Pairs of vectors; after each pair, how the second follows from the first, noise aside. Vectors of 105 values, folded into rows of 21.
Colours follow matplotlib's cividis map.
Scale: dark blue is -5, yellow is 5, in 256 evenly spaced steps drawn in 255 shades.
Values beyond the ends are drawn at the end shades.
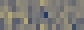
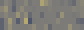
partly zeroed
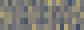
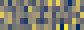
scaled up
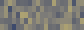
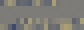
partly zeroed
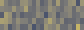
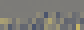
partly zeroed
